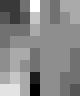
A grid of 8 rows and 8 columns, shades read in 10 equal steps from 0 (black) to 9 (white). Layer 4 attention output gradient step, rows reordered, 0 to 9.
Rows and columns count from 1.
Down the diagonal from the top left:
2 2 4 5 5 5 4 3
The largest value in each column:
8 8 6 9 5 5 6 6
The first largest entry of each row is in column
4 4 4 2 2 2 2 1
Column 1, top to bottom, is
2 3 4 4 5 5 6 8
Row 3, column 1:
4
